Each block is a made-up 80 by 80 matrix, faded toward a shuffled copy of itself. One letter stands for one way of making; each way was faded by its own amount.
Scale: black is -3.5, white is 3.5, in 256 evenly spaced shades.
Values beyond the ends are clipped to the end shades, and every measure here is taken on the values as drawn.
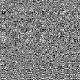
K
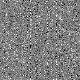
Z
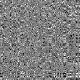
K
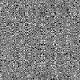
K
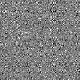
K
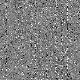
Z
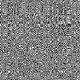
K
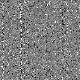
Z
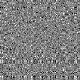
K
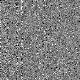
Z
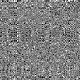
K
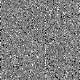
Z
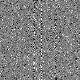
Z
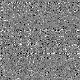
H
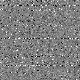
H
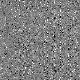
Z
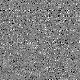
H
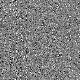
Z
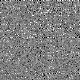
H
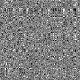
K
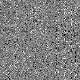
Z
